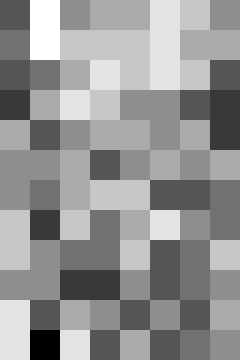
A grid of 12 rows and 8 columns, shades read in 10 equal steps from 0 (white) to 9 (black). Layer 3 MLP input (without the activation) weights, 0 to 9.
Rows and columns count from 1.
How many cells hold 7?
6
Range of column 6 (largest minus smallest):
5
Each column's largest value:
7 9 7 7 6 6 6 7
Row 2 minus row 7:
1 -5 -1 0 0 -5 -3 -2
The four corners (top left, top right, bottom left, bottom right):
6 4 1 4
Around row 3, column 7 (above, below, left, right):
3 6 1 6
